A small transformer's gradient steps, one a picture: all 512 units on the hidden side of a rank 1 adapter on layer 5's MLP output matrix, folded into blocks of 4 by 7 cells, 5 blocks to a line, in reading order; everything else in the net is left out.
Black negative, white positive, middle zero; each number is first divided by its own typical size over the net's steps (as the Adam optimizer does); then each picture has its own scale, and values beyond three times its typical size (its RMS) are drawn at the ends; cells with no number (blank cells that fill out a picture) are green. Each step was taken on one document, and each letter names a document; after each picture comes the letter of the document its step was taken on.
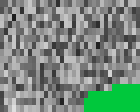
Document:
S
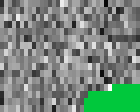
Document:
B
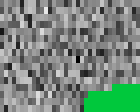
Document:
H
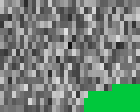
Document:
B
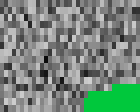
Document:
H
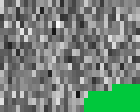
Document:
B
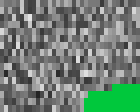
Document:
H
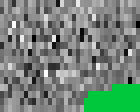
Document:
H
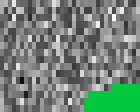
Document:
H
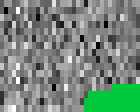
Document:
S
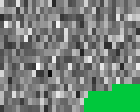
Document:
B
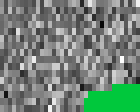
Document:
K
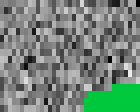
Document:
K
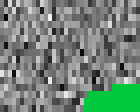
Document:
B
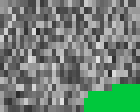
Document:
K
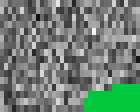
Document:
S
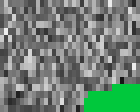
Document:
K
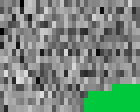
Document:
H
